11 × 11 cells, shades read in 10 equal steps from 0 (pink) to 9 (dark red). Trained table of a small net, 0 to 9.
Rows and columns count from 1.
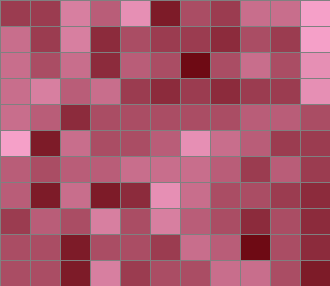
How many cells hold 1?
5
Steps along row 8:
up down up down down up up same up up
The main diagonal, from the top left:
6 6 3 3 5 4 3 5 7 5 8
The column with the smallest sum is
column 1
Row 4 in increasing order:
1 2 3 3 4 6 6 6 6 7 7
